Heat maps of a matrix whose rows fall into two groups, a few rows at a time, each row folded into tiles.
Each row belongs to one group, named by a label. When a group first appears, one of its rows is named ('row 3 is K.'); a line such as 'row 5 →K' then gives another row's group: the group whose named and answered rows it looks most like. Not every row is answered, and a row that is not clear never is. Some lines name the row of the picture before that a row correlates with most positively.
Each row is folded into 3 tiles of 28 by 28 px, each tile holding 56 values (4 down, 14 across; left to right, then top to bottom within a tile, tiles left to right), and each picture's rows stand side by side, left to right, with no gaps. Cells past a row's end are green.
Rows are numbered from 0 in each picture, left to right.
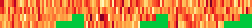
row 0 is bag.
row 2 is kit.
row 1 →kit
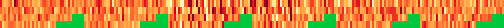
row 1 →bag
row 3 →bag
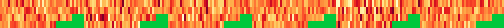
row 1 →kit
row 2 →bag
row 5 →bag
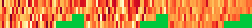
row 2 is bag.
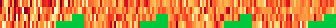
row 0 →bag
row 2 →kit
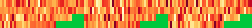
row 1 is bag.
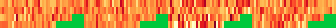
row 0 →bag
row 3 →kit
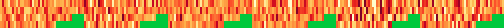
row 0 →kit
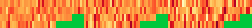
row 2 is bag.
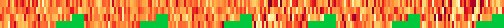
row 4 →kit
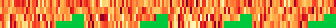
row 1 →kit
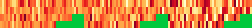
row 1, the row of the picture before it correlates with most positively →0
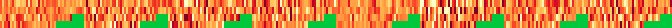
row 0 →kit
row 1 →kit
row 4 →bag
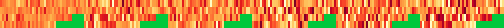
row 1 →kit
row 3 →kit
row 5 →kit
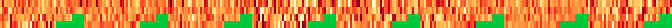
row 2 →bag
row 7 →bag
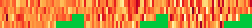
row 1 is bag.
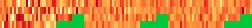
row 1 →bag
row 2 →bag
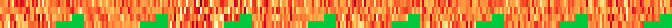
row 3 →bag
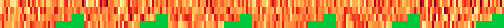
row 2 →kit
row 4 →kit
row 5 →bag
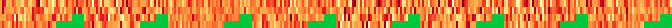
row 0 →bag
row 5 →kit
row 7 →bag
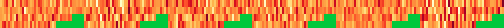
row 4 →kit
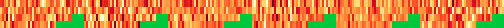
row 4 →bag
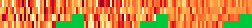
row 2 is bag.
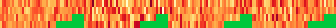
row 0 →bag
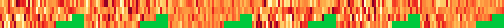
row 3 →kit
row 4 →bag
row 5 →kit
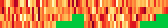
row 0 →bag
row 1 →kit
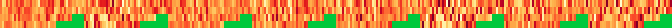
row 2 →bag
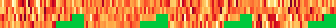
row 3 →kit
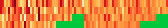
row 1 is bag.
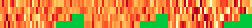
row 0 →kit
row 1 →kit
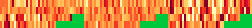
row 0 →kit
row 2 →bag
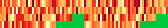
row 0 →kit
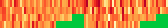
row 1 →bag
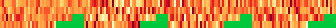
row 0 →kit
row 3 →kit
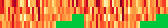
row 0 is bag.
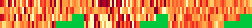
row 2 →kit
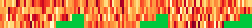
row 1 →bag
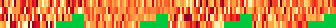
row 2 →kit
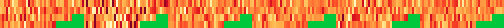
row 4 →kit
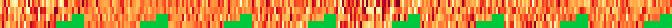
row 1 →bag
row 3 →bag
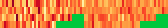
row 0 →bag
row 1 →kit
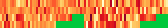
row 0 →kit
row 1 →kit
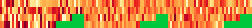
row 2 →kit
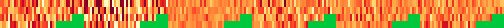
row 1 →bag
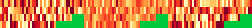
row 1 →kit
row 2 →kit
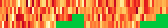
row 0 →kit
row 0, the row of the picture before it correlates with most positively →1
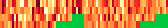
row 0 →bag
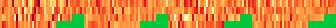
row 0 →bag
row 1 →bag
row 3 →bag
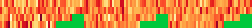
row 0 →kit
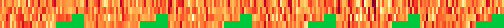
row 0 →kit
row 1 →bag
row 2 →bag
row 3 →bag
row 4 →bag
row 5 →kit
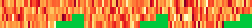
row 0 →kit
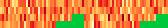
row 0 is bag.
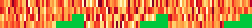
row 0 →bag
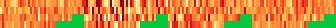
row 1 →bag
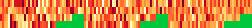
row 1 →kit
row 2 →bag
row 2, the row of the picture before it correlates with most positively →1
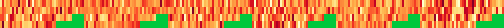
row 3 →kit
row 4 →bag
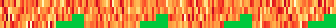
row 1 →bag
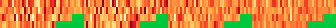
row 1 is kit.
